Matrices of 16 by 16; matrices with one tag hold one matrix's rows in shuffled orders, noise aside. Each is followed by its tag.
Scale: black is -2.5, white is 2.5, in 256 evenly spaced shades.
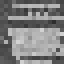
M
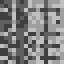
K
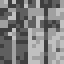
K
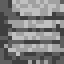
M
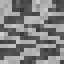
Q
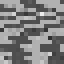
Q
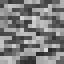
Q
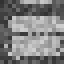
M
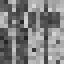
K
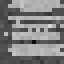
M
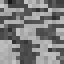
Q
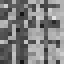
K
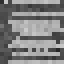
M
